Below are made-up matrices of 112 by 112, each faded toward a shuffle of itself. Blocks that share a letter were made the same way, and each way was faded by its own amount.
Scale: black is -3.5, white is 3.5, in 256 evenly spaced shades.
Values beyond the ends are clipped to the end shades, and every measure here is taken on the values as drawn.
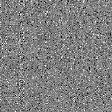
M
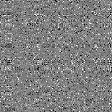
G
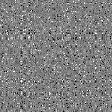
G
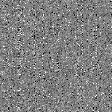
M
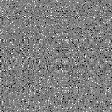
G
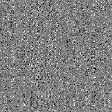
M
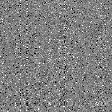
M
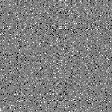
G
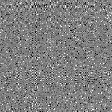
G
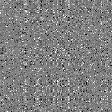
G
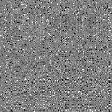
G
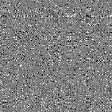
G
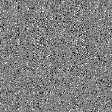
M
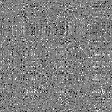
G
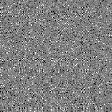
G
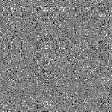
G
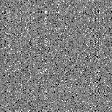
M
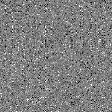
M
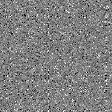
M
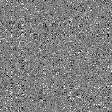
M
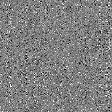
M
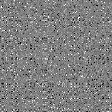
G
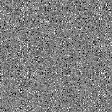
M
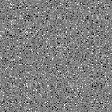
G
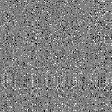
G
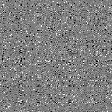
G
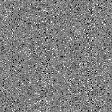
M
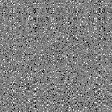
G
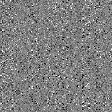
M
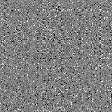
G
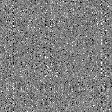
M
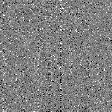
M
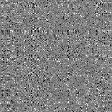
G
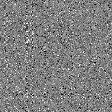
M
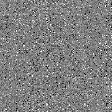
M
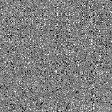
M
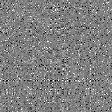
G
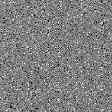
M
